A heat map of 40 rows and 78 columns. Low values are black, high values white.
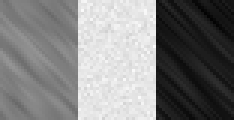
It is made of 1 by 3 panels. Panel 1,1: middling, slanting down to the right, faint in contrast. Panel 1,2: very high, fine-grained, faint in contrast. Panel 1,3: very low, slanting down to the right, faint in contrast.
